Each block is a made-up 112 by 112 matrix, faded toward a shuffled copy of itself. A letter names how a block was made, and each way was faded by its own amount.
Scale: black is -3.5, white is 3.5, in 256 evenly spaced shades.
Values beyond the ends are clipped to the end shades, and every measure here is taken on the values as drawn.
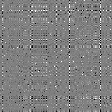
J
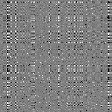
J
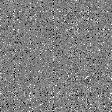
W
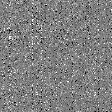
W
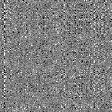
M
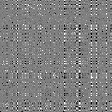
J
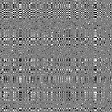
J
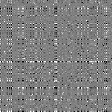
J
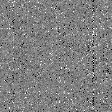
W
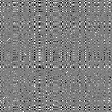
J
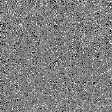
W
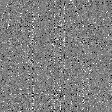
W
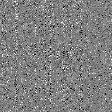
W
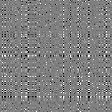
J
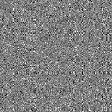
M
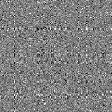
M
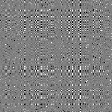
J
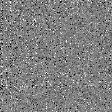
W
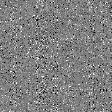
W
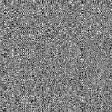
M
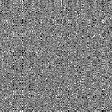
M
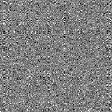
M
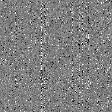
W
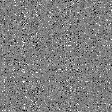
W
